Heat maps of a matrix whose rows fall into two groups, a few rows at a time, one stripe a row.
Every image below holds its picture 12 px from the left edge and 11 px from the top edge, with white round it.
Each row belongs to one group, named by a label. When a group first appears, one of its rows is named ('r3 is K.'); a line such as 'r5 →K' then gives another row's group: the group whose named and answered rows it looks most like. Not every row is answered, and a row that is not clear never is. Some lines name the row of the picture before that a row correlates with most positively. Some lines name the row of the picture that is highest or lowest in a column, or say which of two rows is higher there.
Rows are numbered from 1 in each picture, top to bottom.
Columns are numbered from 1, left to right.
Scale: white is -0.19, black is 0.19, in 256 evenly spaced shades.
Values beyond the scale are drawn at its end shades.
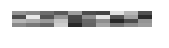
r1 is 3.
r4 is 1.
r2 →1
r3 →1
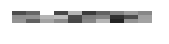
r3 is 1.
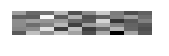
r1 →1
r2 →3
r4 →1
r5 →3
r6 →1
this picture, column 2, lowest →6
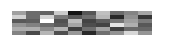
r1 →1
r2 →1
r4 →3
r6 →3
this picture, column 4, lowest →1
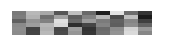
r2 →1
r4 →1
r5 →3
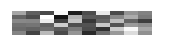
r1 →1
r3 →3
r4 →1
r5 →3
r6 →3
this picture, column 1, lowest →1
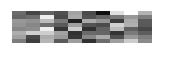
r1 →3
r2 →3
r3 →1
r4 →3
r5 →3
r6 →1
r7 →1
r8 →3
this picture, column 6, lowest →3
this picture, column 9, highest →5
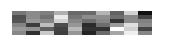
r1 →1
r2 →1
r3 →1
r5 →3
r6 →3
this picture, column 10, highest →1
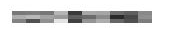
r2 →1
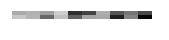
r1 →1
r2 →1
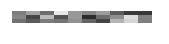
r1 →1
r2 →3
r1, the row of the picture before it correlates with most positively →2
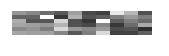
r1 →3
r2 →3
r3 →1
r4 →1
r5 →1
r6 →1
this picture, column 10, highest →5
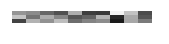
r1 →3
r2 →1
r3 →1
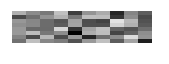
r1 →1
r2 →1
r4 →3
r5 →1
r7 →3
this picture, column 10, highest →8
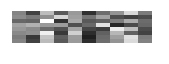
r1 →3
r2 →1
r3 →3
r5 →3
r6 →3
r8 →3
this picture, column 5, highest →4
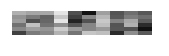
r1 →1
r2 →1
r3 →1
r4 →1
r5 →1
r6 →1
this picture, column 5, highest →3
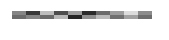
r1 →3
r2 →1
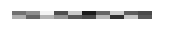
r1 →3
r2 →1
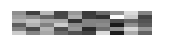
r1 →3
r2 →3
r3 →1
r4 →1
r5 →3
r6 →1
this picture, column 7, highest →2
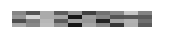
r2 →1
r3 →3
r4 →1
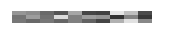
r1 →3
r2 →1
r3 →3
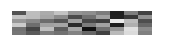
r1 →1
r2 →1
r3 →3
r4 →1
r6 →3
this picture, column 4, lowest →1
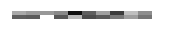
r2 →3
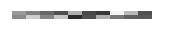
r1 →3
